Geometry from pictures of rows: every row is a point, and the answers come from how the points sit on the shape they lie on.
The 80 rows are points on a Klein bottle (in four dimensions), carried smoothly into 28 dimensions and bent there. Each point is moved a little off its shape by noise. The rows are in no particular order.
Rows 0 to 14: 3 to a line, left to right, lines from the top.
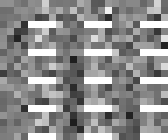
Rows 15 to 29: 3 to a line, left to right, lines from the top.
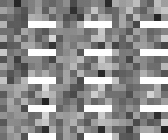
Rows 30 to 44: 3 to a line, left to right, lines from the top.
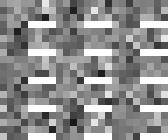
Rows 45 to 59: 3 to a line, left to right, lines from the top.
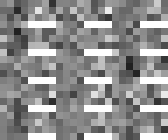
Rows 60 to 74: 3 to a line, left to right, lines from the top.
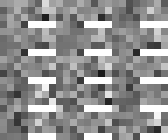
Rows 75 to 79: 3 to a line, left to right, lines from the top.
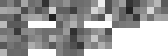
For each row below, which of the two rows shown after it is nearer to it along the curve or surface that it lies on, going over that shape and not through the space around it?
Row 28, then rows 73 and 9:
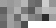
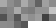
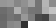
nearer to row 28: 73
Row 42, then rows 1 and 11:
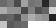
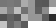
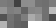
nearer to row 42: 1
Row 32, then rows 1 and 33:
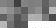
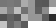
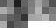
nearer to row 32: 33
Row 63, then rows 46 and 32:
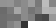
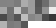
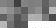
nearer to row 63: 46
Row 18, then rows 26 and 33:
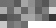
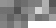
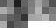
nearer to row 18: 33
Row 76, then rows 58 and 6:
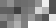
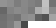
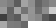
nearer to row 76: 58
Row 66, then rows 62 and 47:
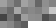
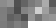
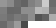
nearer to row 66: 47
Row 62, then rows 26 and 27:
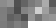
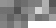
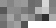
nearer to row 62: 26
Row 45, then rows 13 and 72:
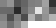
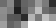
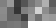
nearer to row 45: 13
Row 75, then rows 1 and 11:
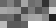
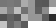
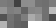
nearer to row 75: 1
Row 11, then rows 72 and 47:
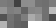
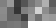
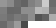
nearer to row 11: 72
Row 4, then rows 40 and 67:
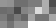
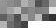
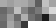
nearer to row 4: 67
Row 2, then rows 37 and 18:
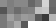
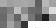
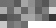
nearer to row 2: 37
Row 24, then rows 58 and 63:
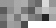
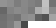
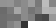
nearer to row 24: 58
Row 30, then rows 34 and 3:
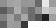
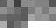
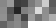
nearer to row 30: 3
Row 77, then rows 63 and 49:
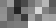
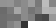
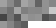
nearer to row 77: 63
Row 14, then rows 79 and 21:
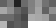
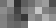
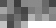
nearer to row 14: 79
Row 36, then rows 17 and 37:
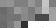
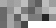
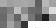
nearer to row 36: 37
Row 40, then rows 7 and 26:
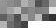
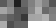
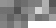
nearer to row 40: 7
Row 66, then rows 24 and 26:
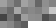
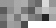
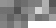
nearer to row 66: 24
